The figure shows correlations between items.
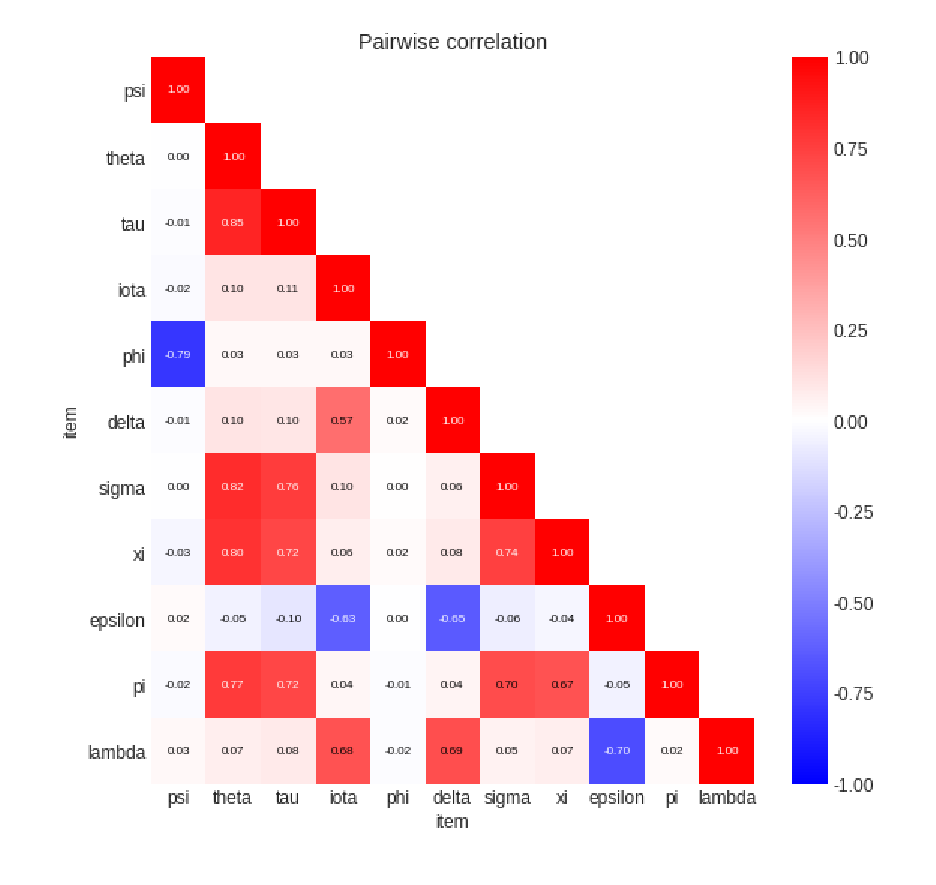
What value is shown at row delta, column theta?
0.10
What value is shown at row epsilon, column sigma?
-0.06
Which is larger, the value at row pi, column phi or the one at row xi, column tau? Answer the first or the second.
the second
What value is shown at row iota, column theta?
0.10
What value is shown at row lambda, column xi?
0.07
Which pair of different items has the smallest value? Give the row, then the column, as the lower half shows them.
phi, psi
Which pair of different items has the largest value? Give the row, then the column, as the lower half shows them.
tau, theta
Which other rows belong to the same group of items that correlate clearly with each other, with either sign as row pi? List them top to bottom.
theta, tau, sigma, xi
